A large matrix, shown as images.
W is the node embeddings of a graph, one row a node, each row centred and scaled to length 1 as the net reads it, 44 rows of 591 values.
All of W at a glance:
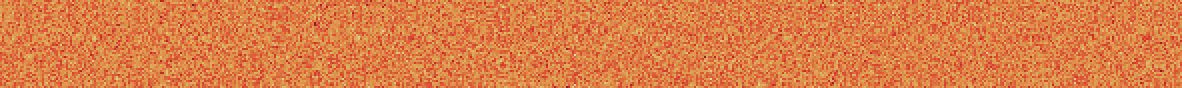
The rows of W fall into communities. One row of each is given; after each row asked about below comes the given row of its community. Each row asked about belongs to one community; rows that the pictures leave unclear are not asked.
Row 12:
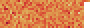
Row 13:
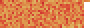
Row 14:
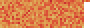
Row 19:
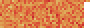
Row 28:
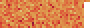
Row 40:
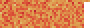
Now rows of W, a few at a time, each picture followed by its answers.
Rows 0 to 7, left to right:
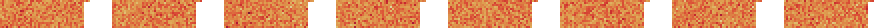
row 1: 13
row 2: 12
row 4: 14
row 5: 19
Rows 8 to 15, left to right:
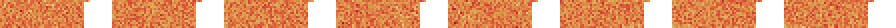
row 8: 19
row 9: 14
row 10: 19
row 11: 13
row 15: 14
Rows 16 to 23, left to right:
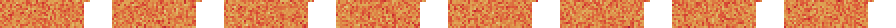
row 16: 40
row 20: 13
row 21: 12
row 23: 14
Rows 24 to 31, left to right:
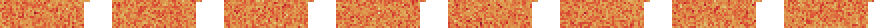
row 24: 40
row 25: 19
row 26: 13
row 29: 12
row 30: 28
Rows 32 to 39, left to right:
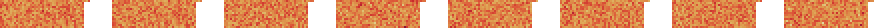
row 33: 28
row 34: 40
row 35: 12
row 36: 13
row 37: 40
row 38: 13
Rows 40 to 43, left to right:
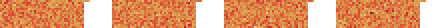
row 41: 12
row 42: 12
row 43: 40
